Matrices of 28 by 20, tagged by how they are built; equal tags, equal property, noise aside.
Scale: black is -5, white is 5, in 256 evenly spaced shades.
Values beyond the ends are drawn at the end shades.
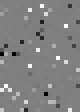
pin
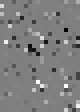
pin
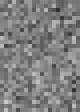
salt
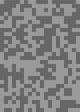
salt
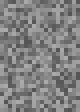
salt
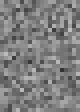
salt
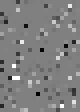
pin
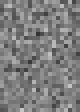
salt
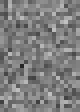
salt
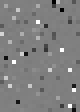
pin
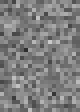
salt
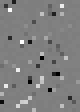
pin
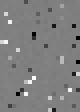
pin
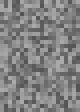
salt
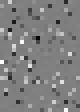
pin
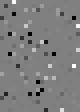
pin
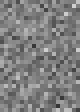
salt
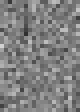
salt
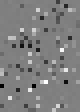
pin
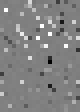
pin
